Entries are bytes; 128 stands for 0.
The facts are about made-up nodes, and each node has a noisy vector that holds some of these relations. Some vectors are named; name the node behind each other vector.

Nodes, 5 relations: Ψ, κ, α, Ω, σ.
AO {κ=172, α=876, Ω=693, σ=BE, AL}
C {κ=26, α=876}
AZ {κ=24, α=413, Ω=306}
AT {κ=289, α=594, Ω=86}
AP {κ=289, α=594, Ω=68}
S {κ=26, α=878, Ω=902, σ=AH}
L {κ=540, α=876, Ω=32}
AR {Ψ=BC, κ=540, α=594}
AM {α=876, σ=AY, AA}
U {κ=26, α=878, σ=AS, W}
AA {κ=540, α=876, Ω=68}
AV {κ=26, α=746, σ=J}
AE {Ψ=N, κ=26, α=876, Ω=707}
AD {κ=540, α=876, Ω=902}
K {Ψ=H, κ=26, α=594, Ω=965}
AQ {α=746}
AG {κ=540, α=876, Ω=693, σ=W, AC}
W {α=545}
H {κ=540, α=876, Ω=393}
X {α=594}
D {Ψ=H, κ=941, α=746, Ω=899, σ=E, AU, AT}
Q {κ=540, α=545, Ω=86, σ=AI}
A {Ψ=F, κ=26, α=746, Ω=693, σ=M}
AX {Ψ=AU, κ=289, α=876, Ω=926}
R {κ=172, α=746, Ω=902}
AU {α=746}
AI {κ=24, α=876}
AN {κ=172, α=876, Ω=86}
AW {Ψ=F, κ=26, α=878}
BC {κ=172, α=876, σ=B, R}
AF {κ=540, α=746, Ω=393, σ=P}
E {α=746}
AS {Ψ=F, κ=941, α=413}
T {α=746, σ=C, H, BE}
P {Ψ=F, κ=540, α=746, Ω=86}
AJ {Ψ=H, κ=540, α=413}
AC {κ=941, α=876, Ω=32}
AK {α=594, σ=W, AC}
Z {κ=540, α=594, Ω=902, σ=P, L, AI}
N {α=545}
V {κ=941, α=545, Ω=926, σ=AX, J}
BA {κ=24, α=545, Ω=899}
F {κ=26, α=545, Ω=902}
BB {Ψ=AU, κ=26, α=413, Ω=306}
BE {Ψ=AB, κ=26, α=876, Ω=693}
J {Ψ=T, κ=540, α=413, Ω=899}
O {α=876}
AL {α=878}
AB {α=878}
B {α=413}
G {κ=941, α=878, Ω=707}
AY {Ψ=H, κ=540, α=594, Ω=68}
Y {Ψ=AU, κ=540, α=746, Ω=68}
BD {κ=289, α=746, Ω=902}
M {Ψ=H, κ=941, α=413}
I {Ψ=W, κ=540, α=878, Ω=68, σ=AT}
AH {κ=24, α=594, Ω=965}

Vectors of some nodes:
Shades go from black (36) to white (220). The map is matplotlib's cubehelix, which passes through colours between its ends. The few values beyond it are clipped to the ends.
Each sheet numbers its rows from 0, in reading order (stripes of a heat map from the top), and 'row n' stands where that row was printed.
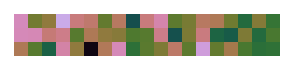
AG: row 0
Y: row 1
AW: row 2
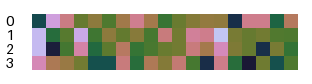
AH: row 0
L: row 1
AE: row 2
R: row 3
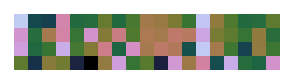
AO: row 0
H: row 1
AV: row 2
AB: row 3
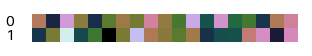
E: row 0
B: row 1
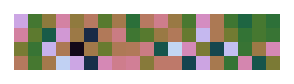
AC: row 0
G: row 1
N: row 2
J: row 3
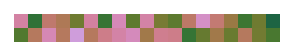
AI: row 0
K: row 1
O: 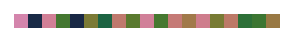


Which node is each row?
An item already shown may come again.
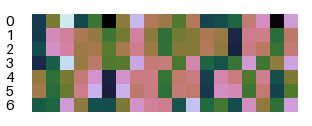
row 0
B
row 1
AH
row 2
AH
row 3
AK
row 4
BB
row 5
BB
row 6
X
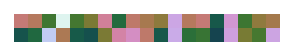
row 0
V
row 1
X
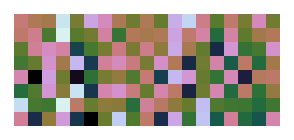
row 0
Q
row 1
V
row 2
W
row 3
AS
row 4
AM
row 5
AS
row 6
AD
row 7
AL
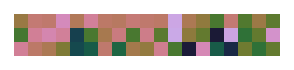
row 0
F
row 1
W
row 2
R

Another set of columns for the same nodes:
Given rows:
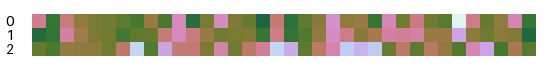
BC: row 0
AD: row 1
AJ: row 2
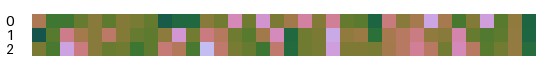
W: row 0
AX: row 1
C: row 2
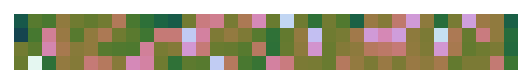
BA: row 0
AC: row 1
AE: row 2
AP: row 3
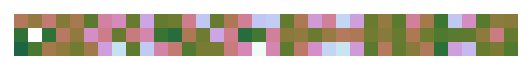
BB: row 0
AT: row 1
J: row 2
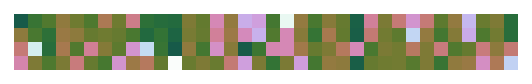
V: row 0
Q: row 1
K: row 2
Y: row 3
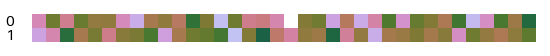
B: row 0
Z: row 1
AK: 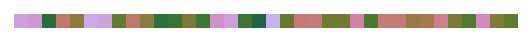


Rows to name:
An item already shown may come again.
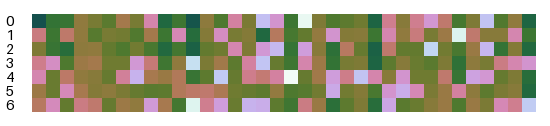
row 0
V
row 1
BC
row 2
Q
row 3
BD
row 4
B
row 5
O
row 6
D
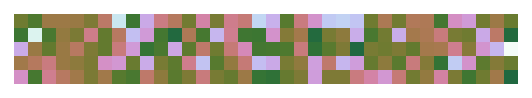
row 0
AJ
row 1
AH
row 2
R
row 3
BB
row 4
AM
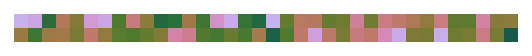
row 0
AK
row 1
AG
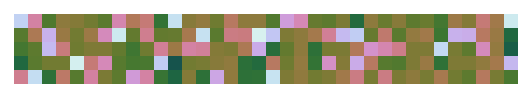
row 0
A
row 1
AZ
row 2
AI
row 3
I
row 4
X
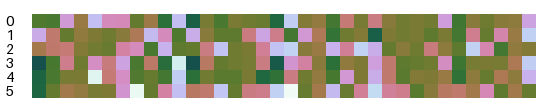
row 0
AB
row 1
AV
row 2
BB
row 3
G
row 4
I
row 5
M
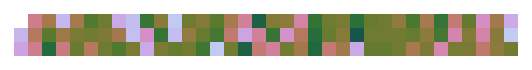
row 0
T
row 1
AV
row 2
Z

